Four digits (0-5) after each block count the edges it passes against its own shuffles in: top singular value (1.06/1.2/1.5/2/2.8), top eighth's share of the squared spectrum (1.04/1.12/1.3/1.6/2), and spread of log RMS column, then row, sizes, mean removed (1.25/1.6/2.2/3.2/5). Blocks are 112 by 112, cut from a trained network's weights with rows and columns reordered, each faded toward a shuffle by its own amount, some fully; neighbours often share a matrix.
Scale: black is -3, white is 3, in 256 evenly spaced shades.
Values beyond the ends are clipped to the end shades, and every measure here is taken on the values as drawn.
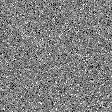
0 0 0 0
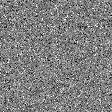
2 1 0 0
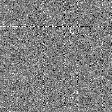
3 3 3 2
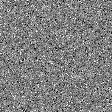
0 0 0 0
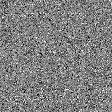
2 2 0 2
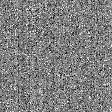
2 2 0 1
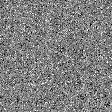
1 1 0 1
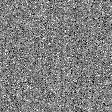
0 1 0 0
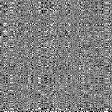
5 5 3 4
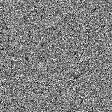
2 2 0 0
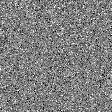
2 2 0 0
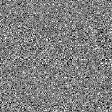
3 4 1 3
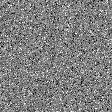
0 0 0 0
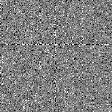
3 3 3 1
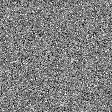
0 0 0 0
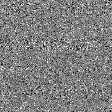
2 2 0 2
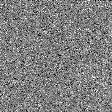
1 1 0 1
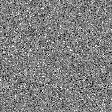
2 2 0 2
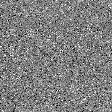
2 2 0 2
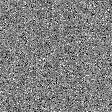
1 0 0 0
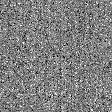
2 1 0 1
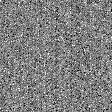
2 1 0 0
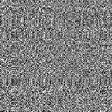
4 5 3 3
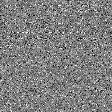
2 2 0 2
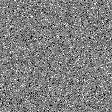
1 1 0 0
